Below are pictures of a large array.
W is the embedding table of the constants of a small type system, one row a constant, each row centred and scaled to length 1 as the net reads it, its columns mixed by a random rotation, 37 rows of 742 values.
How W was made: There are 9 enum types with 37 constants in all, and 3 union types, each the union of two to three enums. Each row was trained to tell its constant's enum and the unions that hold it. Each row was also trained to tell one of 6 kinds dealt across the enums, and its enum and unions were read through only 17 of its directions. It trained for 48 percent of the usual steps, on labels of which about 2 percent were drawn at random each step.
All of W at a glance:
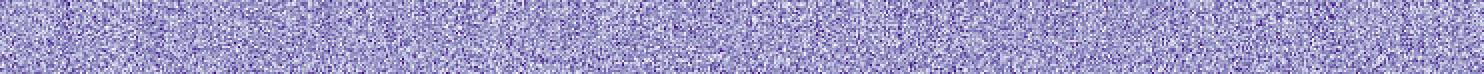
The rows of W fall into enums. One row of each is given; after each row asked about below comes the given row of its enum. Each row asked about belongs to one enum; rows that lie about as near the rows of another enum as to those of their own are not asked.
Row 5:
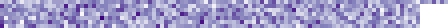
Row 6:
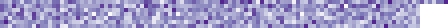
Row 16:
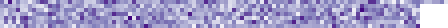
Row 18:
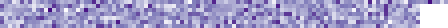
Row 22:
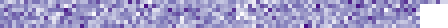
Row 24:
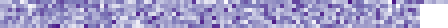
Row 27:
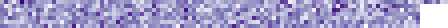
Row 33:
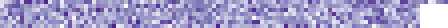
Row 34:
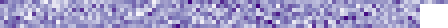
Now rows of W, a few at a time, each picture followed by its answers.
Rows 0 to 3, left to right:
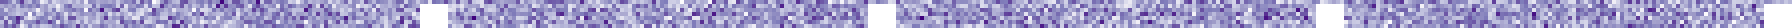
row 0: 34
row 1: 16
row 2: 16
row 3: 33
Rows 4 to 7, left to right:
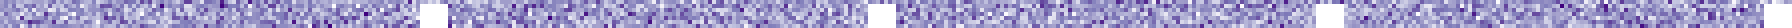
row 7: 33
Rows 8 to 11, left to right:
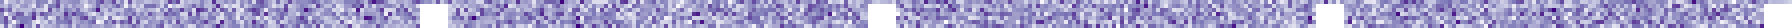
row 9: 16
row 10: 24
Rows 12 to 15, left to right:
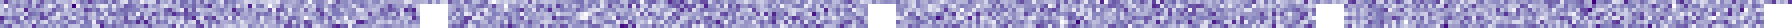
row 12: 22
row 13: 34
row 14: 18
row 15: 6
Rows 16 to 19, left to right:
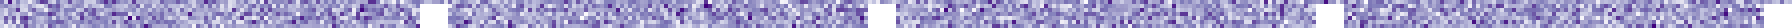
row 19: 22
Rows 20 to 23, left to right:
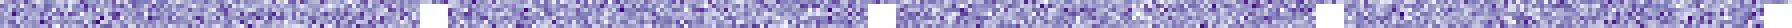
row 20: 5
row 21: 27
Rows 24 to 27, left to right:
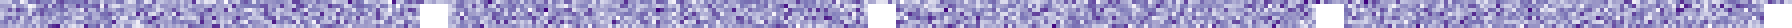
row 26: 18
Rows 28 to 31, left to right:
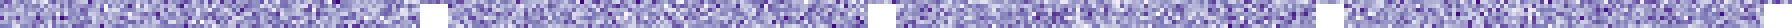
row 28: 34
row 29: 6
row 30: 22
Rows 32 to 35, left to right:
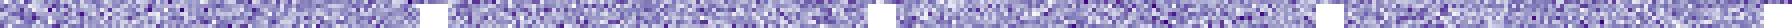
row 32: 18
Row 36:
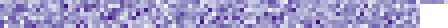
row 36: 5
